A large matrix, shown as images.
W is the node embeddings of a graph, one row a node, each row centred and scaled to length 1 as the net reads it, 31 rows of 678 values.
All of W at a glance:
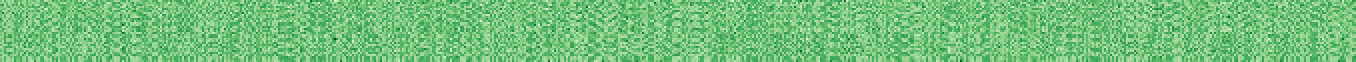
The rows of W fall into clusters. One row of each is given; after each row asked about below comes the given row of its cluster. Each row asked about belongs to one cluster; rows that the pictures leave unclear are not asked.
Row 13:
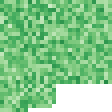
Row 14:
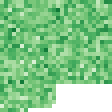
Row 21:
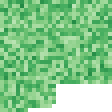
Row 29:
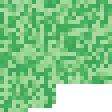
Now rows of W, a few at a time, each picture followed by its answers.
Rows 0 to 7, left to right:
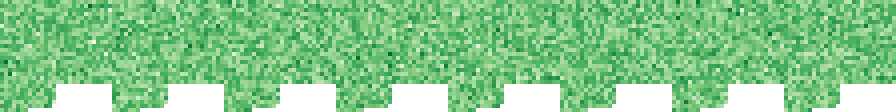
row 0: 29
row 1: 14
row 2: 14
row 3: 13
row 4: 29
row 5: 13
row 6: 14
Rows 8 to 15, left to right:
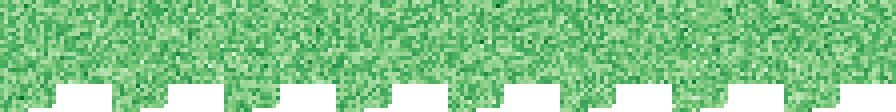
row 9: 13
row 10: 14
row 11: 29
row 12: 29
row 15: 14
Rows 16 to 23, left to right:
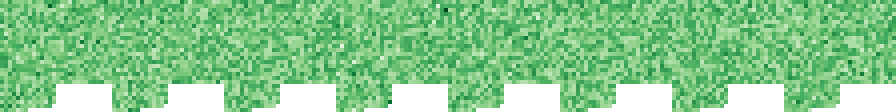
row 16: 29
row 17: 21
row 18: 21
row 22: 13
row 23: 21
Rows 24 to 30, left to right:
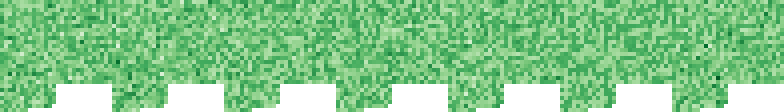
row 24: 29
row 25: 29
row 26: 21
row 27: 13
